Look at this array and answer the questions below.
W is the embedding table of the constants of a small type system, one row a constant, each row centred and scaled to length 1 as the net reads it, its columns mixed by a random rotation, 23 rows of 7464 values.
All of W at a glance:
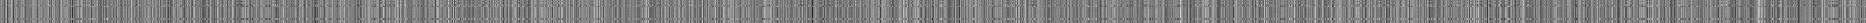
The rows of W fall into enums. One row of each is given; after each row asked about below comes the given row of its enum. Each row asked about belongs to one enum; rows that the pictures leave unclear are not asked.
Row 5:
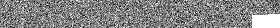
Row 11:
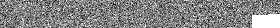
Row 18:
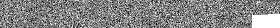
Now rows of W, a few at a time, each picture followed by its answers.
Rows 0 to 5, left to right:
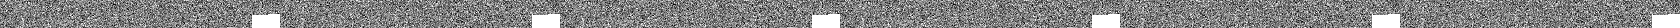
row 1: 5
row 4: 5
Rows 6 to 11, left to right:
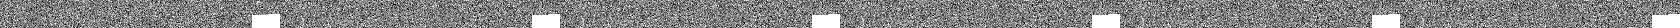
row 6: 18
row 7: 11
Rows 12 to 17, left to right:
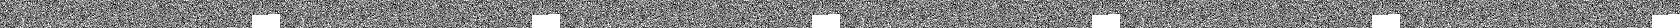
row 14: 11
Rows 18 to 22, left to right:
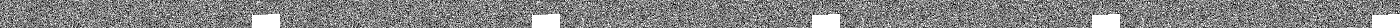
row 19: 18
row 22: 11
